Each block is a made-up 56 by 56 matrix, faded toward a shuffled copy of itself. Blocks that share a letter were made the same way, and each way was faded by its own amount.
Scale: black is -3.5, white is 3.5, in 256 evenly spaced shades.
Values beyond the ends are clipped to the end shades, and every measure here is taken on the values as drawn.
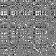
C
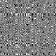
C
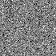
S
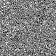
S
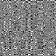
C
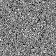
S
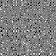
C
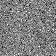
S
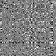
C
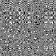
C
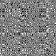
C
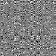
C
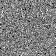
S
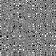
C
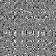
C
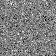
S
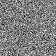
S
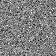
S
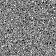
S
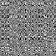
C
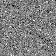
S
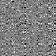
C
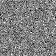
S
